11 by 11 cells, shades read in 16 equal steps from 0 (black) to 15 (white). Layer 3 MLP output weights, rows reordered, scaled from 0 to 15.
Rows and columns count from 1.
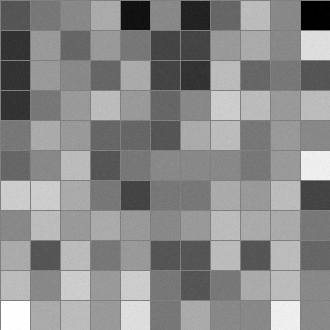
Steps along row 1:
up up up down up down up up down down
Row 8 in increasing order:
7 8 8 9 9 9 10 10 10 11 11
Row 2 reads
3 9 6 9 7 4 4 9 10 8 13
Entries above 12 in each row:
0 1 0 0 0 1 0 0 0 0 3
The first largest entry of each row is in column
9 11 8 8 8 11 1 2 3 3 1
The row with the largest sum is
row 11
